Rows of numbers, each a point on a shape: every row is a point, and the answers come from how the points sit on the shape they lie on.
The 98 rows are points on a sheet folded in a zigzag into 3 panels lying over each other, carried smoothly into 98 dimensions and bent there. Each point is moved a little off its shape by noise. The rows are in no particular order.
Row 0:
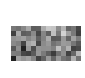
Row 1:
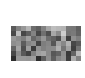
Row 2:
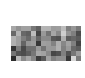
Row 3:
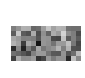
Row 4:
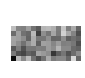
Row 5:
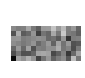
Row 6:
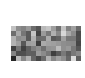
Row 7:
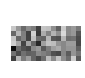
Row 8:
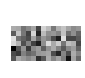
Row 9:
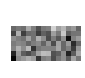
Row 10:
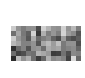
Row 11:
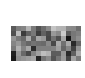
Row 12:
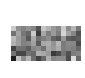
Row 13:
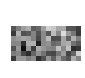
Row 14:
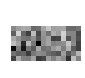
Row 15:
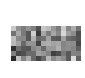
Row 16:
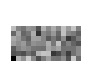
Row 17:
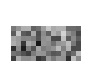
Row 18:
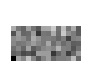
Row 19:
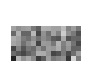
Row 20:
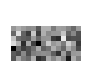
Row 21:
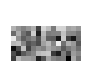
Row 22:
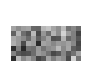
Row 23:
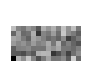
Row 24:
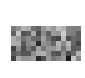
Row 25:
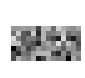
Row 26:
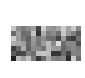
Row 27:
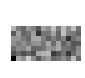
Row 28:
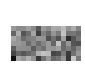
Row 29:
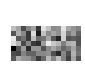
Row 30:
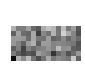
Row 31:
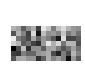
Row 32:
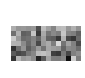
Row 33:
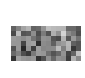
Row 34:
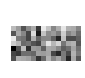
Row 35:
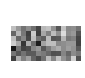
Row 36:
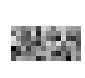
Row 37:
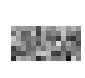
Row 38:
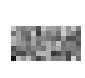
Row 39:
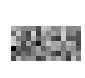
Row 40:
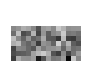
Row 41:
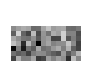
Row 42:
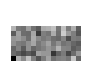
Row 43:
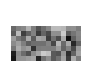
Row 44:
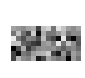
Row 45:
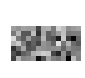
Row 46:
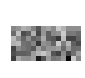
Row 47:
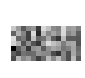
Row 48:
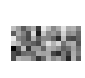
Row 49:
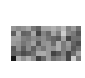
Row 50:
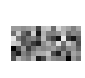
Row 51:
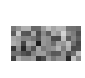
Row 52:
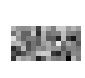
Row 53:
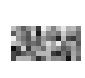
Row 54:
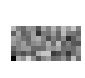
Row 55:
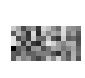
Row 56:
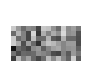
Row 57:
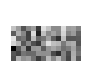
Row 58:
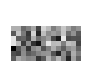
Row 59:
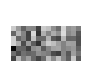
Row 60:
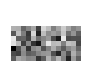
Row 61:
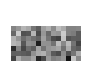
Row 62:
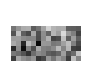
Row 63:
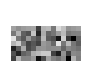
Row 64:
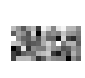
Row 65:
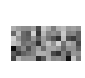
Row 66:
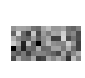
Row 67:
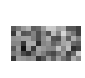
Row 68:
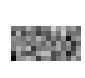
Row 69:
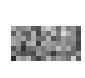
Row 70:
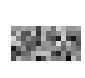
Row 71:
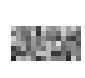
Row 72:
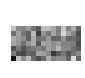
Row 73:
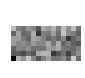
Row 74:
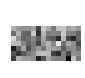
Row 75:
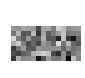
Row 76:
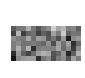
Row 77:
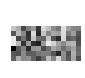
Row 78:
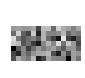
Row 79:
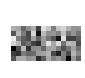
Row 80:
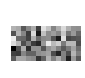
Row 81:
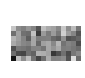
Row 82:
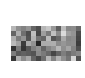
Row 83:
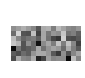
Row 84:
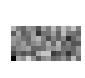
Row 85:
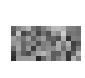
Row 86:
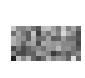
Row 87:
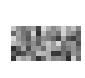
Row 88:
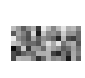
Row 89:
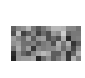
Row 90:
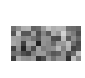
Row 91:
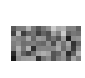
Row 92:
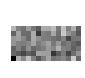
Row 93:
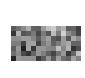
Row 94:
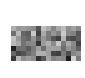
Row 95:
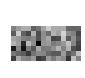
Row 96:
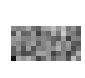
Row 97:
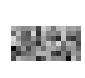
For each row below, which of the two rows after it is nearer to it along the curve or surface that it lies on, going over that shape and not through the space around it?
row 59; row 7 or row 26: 7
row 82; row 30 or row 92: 30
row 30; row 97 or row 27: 27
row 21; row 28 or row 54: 28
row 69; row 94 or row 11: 94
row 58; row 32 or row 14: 32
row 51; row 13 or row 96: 13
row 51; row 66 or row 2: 66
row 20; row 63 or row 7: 63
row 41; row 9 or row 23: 9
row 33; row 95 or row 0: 95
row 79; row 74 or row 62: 74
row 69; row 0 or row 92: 92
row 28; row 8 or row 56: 8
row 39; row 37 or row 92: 37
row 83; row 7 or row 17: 17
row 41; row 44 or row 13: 13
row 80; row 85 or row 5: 5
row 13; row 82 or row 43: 43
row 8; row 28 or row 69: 28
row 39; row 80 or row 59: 80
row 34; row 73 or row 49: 73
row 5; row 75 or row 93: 93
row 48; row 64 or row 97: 64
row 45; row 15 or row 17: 17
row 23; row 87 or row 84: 84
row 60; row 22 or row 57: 57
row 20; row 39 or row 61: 61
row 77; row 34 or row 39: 34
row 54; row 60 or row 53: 53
